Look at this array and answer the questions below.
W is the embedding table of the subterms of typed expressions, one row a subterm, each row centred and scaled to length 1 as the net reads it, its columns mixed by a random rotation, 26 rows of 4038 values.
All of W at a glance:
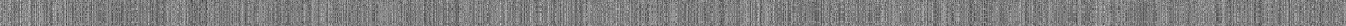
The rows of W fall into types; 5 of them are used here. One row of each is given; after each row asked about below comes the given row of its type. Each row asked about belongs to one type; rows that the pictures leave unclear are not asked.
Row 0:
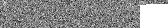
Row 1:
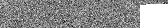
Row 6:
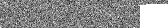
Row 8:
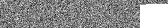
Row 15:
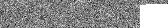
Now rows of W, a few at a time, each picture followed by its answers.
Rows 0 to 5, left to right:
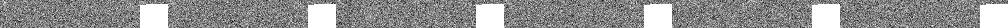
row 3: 1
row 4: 15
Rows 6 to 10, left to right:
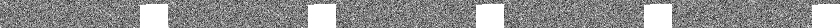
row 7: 6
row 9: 8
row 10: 15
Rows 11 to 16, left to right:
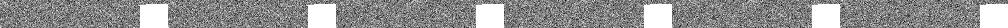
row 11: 6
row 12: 6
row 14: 15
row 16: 1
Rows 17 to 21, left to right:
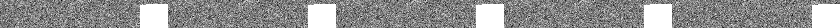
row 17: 15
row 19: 15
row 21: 0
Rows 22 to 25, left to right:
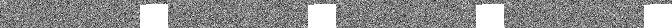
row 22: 8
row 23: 1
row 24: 1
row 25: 6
